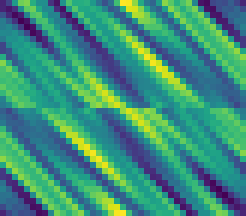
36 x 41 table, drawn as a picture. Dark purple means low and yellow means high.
Symmetry: a half turn. Average level on the scale: 50%. Slope: none. Grain: diagonal, down to the right. Odd rows or columns: none.
